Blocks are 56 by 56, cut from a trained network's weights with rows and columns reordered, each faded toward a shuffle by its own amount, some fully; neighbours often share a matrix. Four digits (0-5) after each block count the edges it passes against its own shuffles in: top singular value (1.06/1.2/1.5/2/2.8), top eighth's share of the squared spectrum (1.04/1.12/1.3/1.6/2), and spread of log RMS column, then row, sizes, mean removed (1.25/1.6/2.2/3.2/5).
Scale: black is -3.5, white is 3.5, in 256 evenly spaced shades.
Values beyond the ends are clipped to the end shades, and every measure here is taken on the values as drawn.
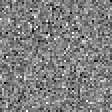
0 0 0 0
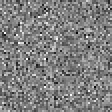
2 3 1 1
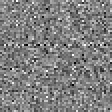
2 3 1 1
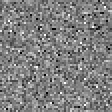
0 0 0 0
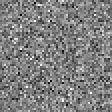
3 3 1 1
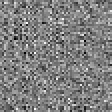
4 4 2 2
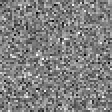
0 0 0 0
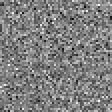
0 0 0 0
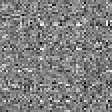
3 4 2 3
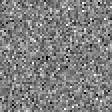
0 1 0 0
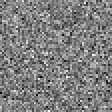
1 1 0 0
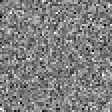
1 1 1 0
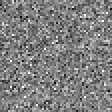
0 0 0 0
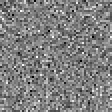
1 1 0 0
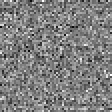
2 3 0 2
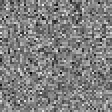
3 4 1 1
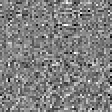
3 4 2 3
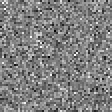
1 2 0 1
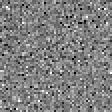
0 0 0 1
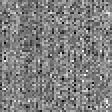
3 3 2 2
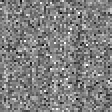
1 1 0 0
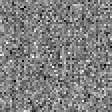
1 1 0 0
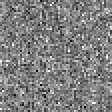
1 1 0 0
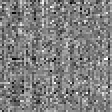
3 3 1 2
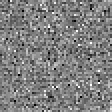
2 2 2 0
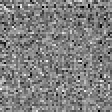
2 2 2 1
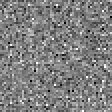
1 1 0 0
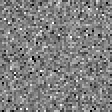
0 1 0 0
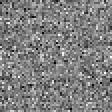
1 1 1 0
